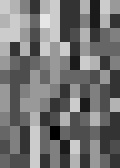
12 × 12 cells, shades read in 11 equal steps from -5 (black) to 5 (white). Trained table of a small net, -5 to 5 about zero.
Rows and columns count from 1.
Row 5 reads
1 -1 -2 -1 0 1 0 -4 3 2 -3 0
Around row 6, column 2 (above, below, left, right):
-1 -2 -1 -2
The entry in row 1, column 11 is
3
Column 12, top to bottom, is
1 -3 0 -1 0 -3 -3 2 -3 -3 -2 -3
